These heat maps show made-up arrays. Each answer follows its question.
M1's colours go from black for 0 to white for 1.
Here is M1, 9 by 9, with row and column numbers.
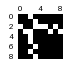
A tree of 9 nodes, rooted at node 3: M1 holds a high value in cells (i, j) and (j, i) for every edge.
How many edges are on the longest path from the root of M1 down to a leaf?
2
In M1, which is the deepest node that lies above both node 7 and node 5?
2
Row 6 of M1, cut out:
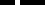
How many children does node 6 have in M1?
0
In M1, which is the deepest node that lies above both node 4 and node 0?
2
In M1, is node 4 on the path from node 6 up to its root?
no
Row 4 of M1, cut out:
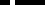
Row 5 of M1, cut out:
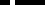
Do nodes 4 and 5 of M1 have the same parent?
yes
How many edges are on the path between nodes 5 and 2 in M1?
1
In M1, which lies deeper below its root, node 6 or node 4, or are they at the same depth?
node 4
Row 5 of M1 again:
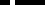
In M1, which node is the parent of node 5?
2
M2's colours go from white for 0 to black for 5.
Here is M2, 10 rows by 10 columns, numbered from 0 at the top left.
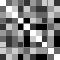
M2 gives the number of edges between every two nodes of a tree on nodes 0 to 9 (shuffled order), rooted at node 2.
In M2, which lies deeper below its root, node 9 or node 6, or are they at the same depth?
node 6
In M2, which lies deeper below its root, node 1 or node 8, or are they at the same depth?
the same depth
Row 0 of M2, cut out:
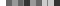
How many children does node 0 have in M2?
1
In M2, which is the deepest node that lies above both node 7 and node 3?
8
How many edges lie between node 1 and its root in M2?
1
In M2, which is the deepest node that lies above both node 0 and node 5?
8
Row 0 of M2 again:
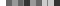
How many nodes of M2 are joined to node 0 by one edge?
2
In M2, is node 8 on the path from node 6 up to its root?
yes
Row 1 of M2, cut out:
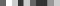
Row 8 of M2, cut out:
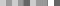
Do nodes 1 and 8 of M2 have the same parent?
yes
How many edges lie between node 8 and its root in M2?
1
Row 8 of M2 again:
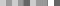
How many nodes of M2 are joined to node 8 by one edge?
3
